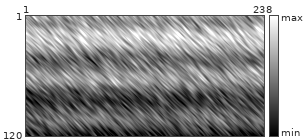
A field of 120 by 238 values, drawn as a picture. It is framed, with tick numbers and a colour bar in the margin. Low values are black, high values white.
Stripes running across repeat 3 times from top to bottom. There are no lone odd cells. There is an overall slope up to the top. On average the colour sits 50% of the way up the scale.
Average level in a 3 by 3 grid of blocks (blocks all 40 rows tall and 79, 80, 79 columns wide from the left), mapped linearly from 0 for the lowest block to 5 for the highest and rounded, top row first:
5 5 5
2 3 3
0 0 0
